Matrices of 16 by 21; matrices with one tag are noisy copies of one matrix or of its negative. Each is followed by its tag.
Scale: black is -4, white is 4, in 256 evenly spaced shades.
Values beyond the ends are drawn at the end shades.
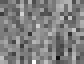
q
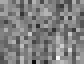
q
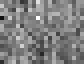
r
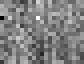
r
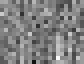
q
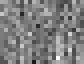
q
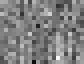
q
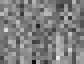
q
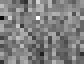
r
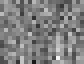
q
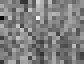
r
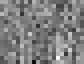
q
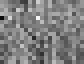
r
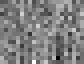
q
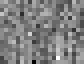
q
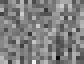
q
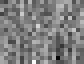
q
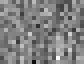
q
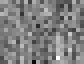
q
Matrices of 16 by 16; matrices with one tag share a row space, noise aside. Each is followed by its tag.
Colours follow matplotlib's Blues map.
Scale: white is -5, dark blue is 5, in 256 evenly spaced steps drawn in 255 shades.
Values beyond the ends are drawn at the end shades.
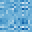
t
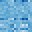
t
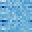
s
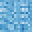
t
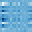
s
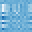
s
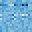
t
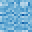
t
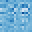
t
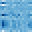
s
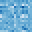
t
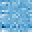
s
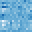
s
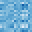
t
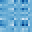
t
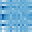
s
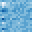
s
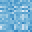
t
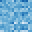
t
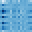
s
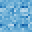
t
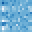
s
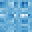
t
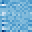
s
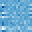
s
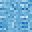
t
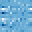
s
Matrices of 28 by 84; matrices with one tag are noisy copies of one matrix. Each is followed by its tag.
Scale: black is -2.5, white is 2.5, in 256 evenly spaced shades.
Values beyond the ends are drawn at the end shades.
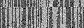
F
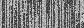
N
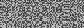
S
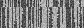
F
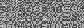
S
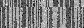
F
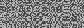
S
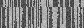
F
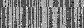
F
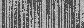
N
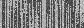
N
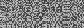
S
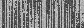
N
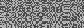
S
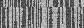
F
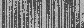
N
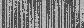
N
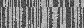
F
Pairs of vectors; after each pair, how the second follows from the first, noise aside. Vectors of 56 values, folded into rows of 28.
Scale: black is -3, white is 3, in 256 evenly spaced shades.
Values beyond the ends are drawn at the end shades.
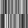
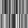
wrapped around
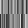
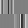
partly zeroed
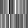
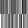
wrapped around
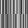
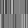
partly zeroed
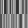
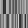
wrapped around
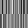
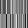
wrapped around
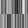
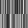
sign-scrambled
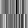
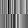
wrapped around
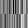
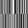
sign-scrambled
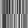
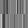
partly zeroed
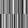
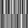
wrapped around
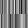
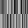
sign-scrambled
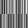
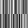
wrapped around
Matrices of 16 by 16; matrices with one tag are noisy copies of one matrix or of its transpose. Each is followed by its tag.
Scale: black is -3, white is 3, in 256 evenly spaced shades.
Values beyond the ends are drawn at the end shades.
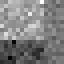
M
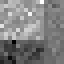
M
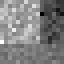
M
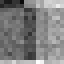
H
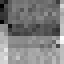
H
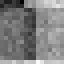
H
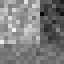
M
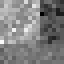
M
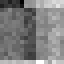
H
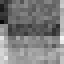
H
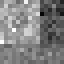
M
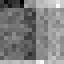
H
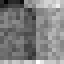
H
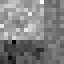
M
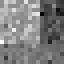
M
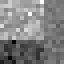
M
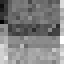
H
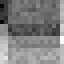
H
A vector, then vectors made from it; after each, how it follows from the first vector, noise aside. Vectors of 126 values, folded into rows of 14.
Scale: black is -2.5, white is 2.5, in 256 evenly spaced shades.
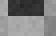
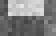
negated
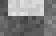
negated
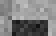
reversed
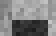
reversed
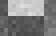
negated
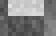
negated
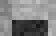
reversed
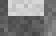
negated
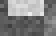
negated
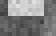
negated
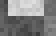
negated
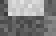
negated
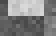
negated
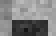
reversed
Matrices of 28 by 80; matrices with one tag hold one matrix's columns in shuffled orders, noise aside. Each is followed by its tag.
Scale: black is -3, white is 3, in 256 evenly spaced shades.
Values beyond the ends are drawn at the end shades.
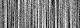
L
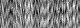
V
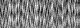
V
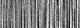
L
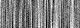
L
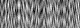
V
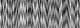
V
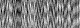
V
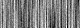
L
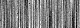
L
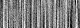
L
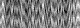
V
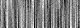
L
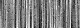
L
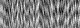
V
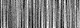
L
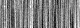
L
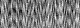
V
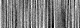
L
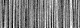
L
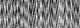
V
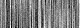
L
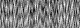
V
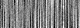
L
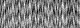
V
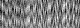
V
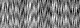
V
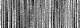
L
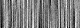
L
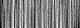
L
